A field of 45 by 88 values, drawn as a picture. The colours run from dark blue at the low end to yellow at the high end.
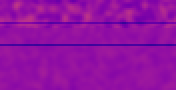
Rows 12 and 23 differ from the rows beside them. The values are skewed, with a long tail toward low values. There is no overall slope. A horizontal seam about 30% of the way down splits the table, and the bottom part is calmer. Overall the values sit about 30% of the way up the scale.
